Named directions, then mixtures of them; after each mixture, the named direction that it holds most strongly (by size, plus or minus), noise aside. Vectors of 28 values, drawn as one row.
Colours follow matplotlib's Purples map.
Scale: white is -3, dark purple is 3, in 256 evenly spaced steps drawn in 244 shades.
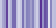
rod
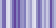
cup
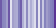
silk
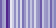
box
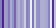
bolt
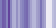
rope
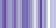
rope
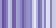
cup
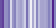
bolt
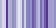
rod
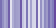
silk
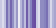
cup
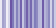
box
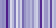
box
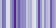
cup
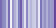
silk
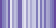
silk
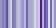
rod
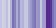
rope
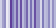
box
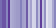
rope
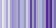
rope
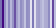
bolt
